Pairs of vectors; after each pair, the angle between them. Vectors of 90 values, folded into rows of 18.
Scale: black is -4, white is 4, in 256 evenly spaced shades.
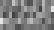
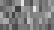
partly aligned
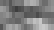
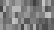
partly opposed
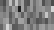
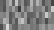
nearly parallel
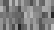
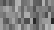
orthogonal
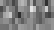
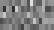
orthogonal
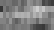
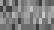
partly aligned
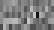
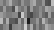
orthogonal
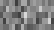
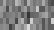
partly opposed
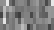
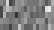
partly aligned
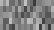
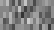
nearly parallel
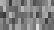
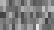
nearly parallel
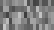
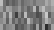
partly opposed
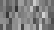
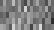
partly aligned
